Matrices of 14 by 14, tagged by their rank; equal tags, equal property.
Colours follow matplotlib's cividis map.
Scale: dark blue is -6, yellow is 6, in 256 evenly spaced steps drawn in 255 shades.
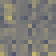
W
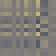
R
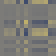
R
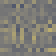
W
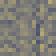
W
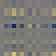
R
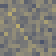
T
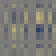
R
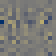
W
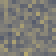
T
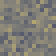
T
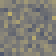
T
